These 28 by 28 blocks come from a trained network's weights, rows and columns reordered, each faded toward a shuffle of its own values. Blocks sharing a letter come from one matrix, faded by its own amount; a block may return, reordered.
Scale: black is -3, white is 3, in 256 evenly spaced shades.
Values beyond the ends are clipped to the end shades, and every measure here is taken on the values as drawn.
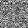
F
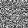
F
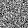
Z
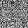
F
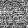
F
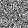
Z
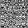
F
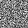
Z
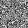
Z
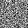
Z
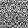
F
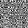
F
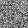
Z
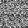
F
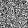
Z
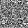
F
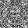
F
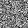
Z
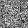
Z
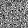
Z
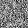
Z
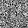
Z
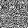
F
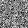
Z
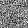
Z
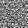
F
